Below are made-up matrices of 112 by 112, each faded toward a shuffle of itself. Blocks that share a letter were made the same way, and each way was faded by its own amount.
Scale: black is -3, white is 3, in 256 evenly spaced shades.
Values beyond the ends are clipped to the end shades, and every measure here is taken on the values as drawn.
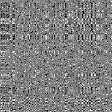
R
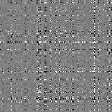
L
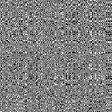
R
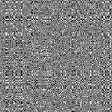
R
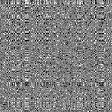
R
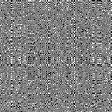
R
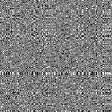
R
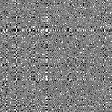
R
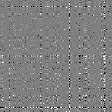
L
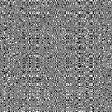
R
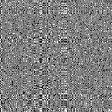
R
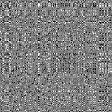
R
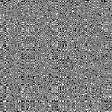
R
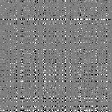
L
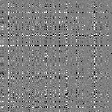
L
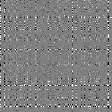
L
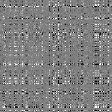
L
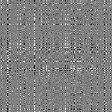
L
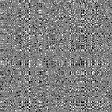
R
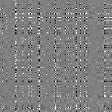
L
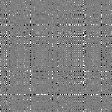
L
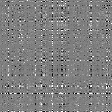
L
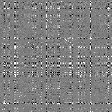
L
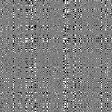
L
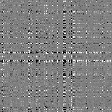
L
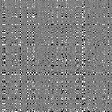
L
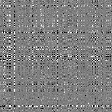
L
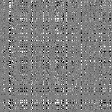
L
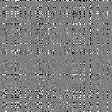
L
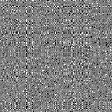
R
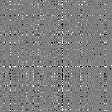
L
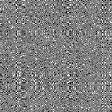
R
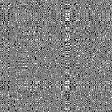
R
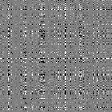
L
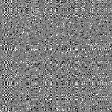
R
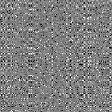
R
